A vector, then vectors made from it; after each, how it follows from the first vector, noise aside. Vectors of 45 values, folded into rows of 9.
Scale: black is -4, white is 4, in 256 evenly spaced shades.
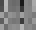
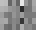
sign-scrambled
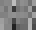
reversed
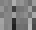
reversed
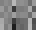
reversed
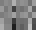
reversed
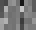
sign-scrambled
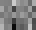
reversed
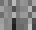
reversed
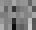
reversed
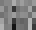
reversed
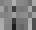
reversed
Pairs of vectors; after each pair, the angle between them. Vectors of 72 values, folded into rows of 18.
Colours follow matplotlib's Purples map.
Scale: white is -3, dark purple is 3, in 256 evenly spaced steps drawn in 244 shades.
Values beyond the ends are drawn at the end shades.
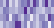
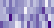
nearly opposite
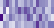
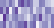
partly opposed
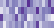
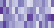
nearly opposite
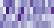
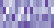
nearly opposite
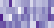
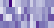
nearly parallel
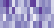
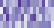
orthogonal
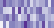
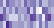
partly opposed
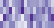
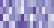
nearly opposite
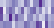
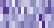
partly opposed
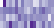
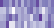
partly opposed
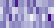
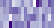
partly opposed
